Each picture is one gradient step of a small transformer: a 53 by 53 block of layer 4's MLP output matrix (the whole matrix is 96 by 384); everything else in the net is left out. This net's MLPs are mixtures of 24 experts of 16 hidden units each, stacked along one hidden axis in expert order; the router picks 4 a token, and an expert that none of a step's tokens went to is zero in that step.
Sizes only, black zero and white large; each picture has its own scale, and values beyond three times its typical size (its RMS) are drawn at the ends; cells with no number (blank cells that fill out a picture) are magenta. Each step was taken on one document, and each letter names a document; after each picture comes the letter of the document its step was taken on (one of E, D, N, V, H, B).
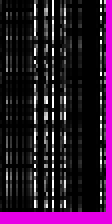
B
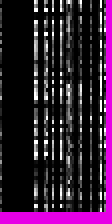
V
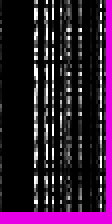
V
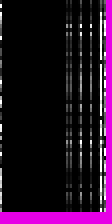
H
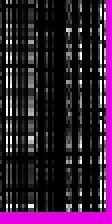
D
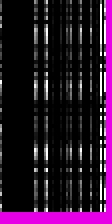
H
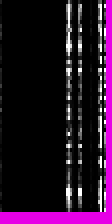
D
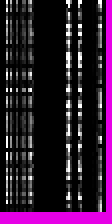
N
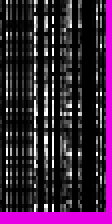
B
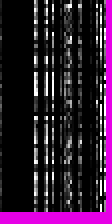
B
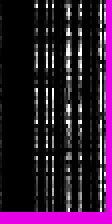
D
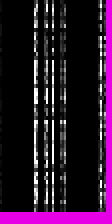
B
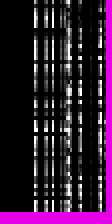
D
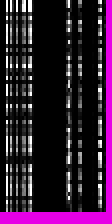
N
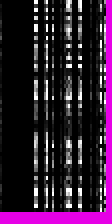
V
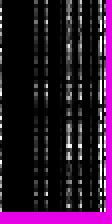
H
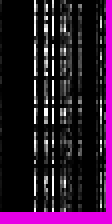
B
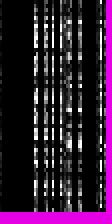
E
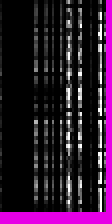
E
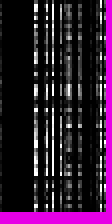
V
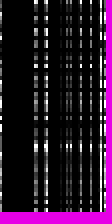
H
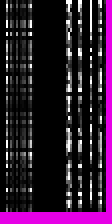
N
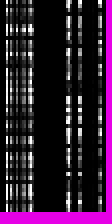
N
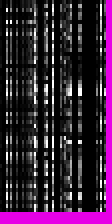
B
